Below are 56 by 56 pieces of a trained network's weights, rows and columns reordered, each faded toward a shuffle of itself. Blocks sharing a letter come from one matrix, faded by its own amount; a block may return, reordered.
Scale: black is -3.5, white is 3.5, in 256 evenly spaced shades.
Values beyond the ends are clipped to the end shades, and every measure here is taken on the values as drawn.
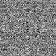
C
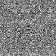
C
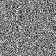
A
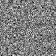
A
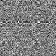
C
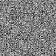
A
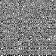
C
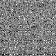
C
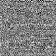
C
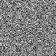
A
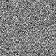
A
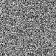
A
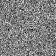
A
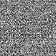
C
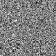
A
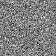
A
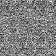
C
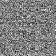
C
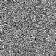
A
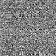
C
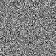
A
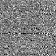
C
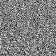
A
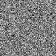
A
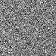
A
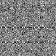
C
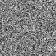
A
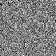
A
